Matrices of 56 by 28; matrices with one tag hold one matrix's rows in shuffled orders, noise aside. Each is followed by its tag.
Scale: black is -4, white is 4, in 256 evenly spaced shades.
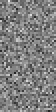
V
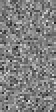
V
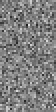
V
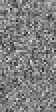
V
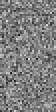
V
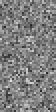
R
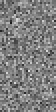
V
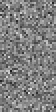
V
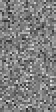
R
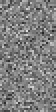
R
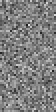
V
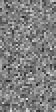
R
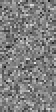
R
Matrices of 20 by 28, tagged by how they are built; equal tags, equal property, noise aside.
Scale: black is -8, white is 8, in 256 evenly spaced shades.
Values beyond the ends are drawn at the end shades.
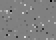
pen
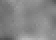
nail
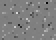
pen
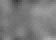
nail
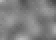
nail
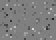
pen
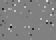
pen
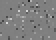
pen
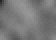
nail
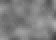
nail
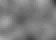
nail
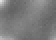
nail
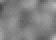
nail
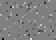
pen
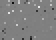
pen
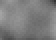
nail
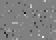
pen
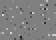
pen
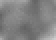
nail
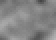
nail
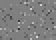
pen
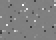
pen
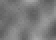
nail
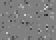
pen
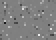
pen
